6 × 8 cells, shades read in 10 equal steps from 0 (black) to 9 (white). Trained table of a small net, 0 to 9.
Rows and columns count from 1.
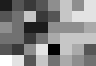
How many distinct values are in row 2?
5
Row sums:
34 42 32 41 34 46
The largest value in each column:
9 8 7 8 6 7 8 8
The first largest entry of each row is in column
8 7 8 6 4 1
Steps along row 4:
same down up up up same same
